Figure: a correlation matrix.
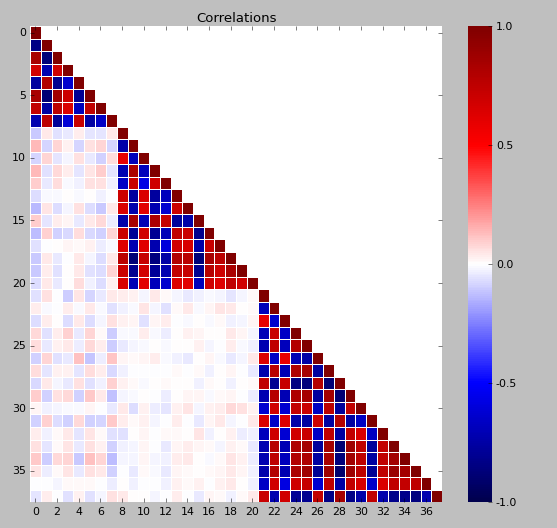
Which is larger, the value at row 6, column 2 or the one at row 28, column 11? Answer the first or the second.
the first
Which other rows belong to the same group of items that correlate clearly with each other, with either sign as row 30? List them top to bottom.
21, 22, 23, 24, 25, 26, 27, 28, 29, 31, 32, 33, 34, 35, 36, 37
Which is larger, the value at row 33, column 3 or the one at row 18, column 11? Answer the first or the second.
the first
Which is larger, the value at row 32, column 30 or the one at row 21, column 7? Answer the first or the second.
the first
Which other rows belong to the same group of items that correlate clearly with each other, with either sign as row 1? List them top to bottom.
0, 2, 3, 4, 5, 6, 7
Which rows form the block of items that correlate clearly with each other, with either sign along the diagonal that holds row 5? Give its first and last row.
0 to 7
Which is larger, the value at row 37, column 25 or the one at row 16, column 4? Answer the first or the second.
the second
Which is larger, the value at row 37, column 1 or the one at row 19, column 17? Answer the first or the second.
the second
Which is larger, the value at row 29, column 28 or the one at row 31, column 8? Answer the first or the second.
the second
